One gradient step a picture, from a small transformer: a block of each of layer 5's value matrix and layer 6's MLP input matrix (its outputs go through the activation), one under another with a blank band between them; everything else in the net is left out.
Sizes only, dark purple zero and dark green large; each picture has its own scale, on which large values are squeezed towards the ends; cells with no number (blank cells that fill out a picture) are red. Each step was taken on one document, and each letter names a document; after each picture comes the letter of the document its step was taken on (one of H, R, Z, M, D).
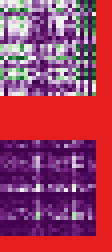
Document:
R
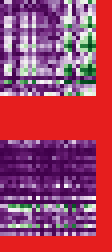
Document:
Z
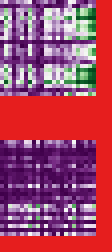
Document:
Z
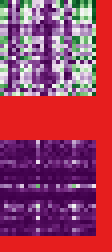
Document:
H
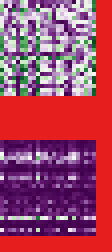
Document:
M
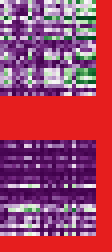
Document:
Z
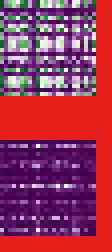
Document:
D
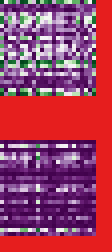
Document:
M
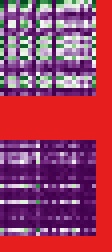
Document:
M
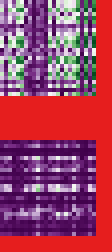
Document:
R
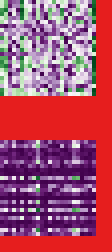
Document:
H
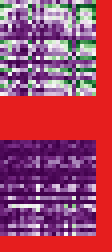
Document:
Z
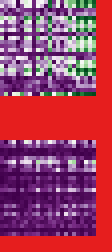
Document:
Z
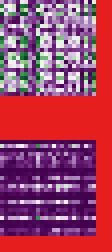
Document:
M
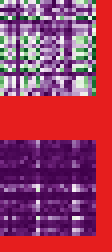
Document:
D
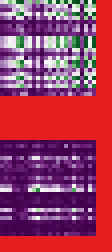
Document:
R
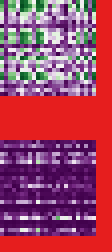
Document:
M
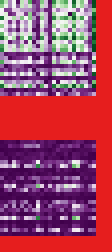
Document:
H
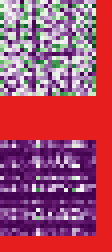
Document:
H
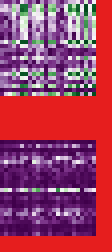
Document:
R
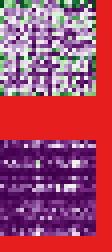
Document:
D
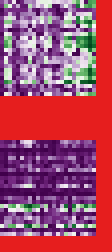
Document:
Z
